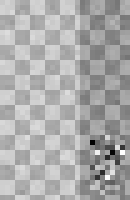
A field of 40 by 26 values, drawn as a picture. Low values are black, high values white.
The left part is higher, up to a seam about 60% of the way across. An odd patch, rougher than its surroundings, sits in the bottom right. On average the colour sits 70% of the way up the scale. Values change most from cell to cell in the bottom right.
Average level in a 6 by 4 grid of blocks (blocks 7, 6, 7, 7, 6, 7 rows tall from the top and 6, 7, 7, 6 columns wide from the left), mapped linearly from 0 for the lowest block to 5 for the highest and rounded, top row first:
5531 / 5531 / 5531 / 5531 / 5520 / 5531
